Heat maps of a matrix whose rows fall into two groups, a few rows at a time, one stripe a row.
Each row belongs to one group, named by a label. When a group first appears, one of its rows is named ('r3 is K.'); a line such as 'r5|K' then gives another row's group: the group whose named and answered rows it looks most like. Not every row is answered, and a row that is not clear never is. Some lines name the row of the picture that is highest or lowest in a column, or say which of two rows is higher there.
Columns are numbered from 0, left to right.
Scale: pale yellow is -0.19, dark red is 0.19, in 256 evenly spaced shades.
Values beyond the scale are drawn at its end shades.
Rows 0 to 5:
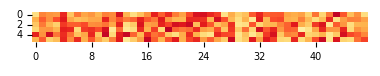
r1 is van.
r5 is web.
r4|van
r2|web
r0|web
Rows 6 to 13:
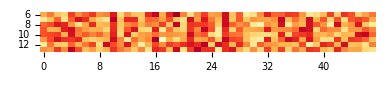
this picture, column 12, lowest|11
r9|van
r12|web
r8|van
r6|web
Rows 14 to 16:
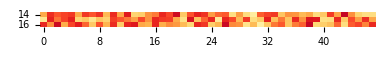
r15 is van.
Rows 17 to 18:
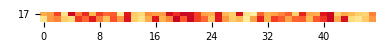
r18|web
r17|web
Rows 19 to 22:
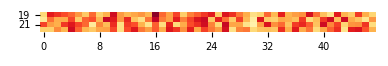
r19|van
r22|van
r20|web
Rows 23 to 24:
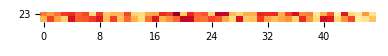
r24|web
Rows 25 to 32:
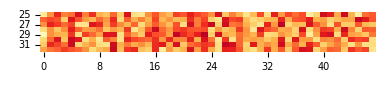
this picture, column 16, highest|28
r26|van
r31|van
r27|van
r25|web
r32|van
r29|web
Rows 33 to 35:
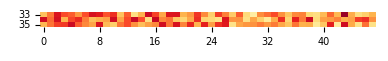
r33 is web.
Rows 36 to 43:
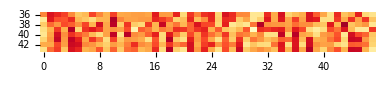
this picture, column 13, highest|42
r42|van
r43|van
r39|web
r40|van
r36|van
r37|van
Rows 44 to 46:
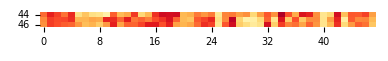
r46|van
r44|van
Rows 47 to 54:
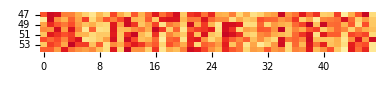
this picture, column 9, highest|48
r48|web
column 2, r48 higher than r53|No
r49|van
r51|van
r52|van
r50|van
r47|van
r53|van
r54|van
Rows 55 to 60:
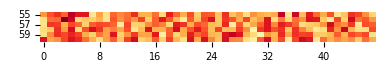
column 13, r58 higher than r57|No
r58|web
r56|van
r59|van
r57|web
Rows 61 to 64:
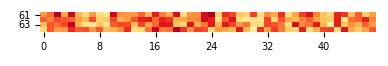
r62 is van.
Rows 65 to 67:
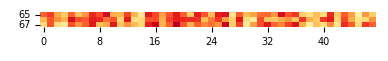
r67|web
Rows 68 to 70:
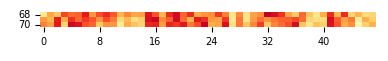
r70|web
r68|web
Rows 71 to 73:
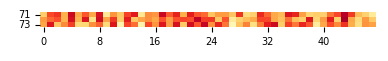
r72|web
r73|web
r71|web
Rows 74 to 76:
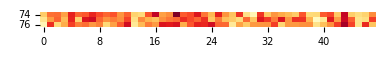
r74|web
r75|web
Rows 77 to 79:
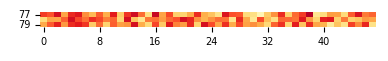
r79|van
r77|van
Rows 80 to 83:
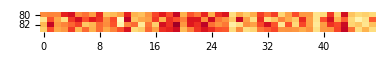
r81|web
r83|web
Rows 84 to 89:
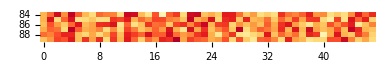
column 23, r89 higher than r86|No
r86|web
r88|van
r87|van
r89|web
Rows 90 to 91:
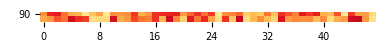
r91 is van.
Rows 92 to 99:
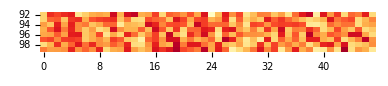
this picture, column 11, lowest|94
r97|van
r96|van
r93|web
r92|van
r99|web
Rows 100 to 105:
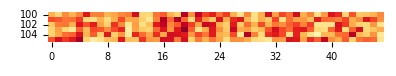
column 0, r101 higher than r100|Yes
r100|web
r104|web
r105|van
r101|van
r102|web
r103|web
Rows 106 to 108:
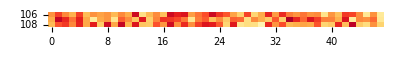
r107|van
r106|web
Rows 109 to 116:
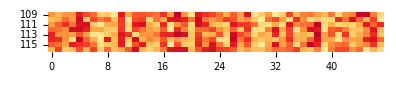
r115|van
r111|van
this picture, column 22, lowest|113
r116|web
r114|van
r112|van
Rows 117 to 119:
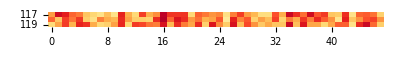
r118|van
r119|van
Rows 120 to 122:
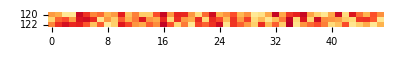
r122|van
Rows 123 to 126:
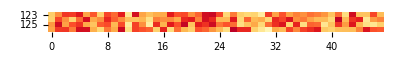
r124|web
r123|web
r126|van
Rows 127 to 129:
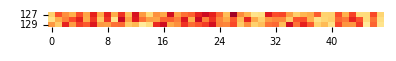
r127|web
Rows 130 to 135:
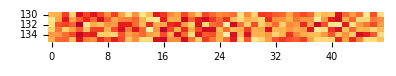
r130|web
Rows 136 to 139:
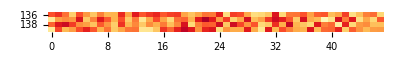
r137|web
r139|web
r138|van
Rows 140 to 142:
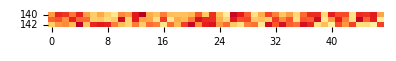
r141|van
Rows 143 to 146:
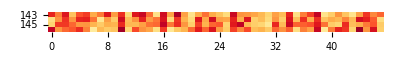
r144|van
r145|van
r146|van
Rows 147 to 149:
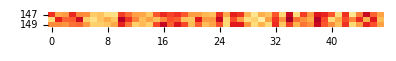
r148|van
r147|van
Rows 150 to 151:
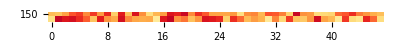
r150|web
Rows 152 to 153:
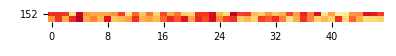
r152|van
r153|web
